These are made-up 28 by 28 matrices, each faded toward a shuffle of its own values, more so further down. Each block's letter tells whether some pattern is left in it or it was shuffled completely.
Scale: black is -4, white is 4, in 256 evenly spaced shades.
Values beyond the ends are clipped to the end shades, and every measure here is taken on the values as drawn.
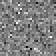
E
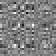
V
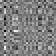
V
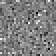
E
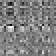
V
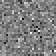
E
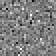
E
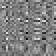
V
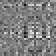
V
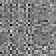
V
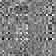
V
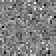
E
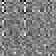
V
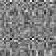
V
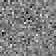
E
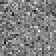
E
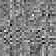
V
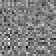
V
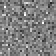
E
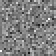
E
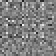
V
